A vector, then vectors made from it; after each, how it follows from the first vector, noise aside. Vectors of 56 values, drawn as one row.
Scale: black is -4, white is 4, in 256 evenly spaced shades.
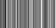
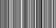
wrapped around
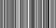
wrapped around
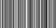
wrapped around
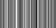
wrapped around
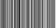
wrapped around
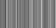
shrunk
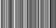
reversed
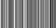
reversed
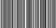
wrapped around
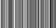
reversed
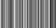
reversed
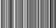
reversed
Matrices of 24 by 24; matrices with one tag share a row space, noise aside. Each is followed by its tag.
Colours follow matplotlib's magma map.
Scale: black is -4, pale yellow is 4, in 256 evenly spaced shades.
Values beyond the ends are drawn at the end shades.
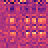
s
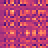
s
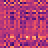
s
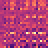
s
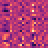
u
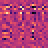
u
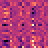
u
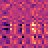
u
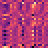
u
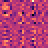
u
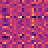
u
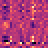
u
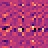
u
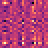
u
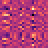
u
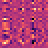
u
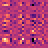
u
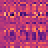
s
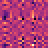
u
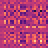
s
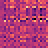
s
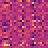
u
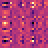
u
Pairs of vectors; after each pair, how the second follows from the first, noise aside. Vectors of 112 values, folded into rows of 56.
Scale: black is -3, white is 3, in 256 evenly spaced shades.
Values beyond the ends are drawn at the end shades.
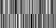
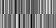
sign-scrambled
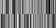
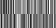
sign-scrambled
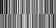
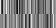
sign-scrambled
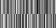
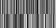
sign-scrambled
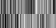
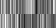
negated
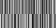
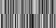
sign-scrambled
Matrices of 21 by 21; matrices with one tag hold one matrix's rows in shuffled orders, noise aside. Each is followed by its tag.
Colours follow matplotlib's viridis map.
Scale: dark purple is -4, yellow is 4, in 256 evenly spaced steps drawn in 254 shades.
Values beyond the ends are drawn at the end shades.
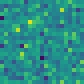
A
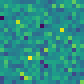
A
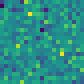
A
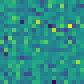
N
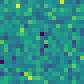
A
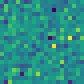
N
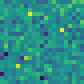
A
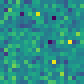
N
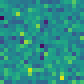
A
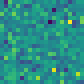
N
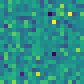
N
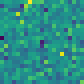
A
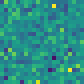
N
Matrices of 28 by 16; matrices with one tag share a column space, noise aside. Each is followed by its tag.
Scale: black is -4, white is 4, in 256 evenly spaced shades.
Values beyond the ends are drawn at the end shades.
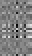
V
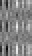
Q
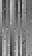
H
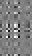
V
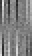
H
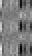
Q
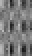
Q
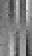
H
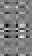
V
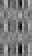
Q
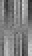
H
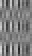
Q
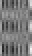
Q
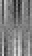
H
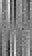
H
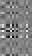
V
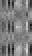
Q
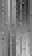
H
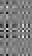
V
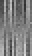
H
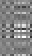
V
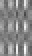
Q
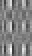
Q
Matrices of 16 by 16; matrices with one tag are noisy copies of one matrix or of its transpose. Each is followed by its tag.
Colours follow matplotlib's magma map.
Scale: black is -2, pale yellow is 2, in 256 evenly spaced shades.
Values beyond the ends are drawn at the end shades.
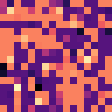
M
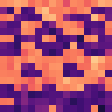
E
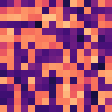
M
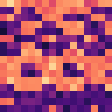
E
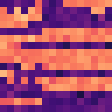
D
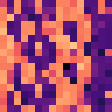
E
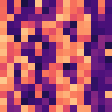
E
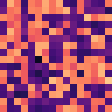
M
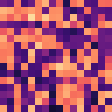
M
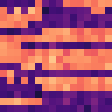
D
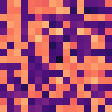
M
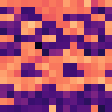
E
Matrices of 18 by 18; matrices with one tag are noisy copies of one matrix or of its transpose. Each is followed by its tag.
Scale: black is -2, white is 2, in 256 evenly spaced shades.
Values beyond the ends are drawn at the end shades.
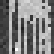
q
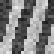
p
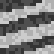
p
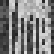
q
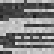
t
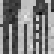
t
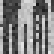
t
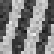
p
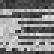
q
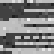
t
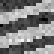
p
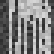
q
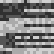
t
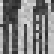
t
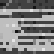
q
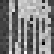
q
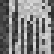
q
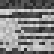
q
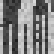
t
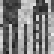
t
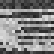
q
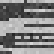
t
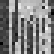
q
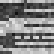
t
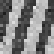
p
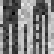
t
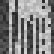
q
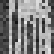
q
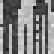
t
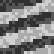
p
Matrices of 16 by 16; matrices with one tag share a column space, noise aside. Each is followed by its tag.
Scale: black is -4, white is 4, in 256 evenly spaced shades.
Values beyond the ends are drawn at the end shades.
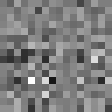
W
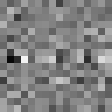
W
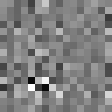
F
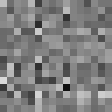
F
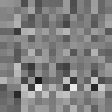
F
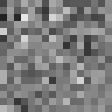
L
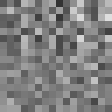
L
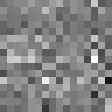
W
